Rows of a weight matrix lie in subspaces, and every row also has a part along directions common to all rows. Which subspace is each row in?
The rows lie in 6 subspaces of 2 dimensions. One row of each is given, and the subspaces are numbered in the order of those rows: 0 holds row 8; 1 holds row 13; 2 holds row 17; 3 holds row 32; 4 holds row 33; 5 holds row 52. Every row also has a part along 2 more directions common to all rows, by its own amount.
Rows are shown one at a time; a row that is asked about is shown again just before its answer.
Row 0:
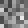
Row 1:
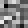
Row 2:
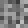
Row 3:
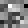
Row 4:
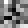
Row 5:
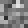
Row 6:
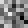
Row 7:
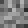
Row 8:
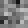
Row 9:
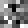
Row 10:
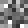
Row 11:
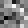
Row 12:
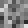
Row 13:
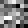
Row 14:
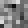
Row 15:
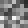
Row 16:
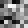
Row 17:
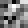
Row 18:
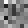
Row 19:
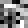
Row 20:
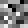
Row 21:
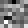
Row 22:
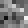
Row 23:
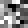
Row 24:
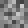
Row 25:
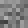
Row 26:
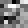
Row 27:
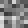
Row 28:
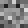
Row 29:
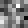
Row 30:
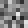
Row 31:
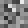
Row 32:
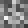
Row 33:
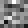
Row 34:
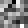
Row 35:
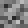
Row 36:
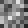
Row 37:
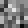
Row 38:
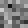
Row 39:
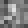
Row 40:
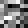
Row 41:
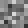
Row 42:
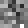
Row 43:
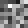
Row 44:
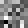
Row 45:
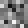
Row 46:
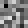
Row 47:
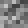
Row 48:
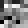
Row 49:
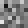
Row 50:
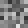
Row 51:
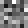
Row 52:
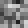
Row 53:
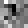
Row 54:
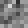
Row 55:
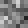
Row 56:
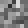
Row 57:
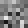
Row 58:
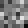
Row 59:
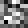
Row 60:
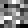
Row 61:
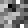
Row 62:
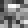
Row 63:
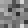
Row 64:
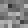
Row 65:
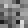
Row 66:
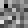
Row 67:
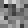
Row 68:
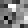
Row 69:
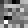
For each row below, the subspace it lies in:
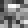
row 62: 5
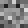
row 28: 0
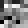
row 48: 5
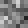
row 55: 0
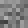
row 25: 4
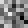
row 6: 3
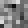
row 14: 3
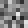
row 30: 5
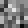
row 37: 3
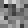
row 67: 3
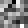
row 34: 1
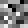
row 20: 5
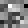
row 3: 4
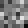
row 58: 5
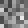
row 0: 3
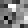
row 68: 0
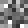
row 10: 0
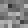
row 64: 4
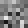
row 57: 4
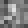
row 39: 3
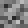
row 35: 2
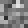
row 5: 1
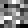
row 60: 1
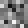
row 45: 2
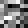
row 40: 1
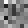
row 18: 3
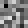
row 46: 5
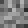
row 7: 1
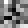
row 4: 3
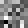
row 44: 4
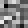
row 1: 5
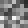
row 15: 2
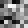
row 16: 2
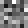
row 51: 1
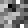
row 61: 1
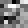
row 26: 2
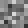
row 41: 4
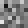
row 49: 5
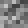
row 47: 2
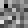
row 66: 5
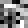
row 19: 4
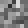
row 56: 1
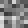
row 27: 2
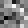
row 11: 0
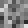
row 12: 2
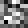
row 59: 3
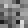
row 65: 4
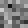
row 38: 2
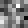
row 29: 0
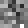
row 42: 2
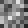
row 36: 1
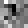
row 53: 3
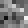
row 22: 0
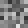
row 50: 0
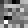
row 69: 4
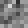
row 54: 1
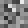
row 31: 5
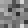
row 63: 5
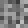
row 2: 0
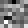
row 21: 4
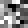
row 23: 4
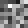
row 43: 0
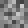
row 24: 2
